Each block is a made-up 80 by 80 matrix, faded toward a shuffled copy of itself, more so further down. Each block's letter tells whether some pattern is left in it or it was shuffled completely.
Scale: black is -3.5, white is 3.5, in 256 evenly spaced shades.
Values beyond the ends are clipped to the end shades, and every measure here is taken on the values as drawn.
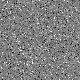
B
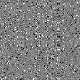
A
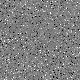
B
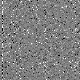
A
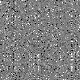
A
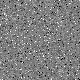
B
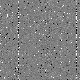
A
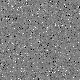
B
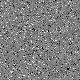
B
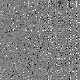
A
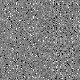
A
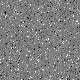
B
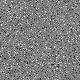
B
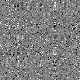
A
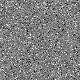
B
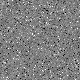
B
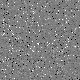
B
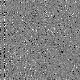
A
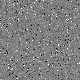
B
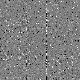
A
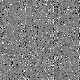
A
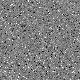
B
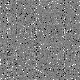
A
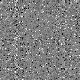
A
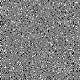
A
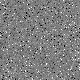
B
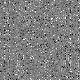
A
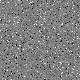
B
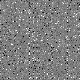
A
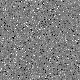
B
